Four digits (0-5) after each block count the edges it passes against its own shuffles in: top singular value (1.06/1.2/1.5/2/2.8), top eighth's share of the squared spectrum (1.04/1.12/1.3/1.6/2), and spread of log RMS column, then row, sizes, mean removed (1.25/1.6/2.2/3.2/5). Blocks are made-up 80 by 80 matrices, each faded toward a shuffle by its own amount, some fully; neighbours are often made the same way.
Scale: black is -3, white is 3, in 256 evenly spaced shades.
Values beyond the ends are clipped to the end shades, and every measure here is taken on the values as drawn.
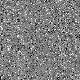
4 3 1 1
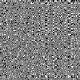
4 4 3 3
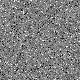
0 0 0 0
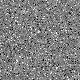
2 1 0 0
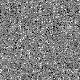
3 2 0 1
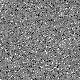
1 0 0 0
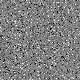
1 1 0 0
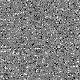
3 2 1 1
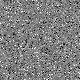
1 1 0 0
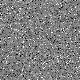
0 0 0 0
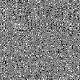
4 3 2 1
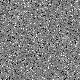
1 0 0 0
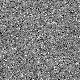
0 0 0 0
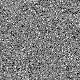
1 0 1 0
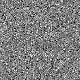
3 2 1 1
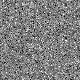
2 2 0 0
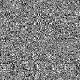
3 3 2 2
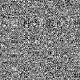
4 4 2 2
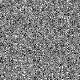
3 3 1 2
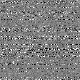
2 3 0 4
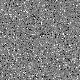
1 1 0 2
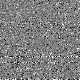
1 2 0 3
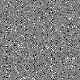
4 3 2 1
